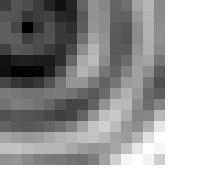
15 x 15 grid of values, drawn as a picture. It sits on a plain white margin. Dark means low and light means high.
Mirror symmetry: none. Rings: centred on the top left. Slope: up to the bottom right. Ninth with the highest average: bottom right.
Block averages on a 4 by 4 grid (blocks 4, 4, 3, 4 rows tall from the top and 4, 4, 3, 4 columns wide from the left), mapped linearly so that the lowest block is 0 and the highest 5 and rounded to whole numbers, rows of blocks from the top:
1 1 3 3 / 0 2 3 3 / 2 1 3 3 / 3 3 4 5
